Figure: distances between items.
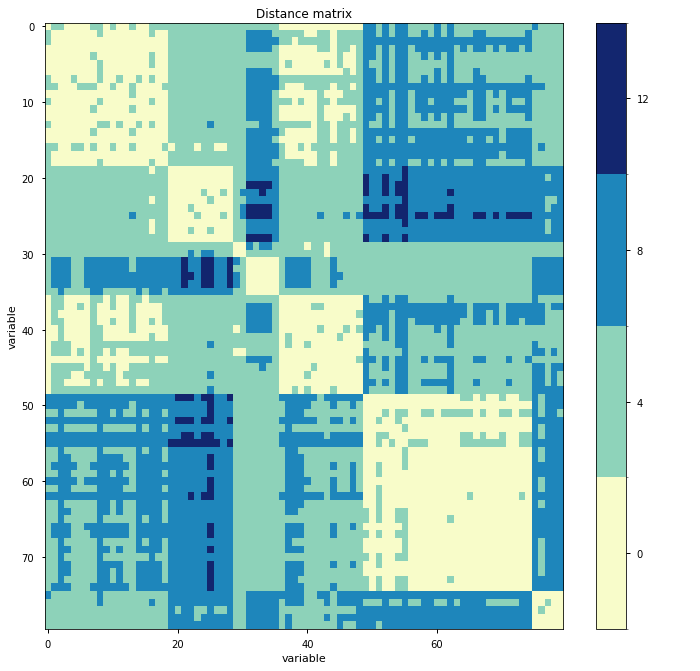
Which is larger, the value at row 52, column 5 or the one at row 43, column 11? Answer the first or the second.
the first
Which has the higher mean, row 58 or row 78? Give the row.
78
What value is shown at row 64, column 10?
4
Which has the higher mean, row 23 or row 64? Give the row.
23
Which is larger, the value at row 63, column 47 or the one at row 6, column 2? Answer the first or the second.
the first
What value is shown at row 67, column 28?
8
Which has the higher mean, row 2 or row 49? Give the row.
49
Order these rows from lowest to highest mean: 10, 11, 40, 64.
40, 11, 10, 64
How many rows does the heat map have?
80
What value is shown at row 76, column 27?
8
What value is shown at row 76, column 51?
4
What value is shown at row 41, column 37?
4
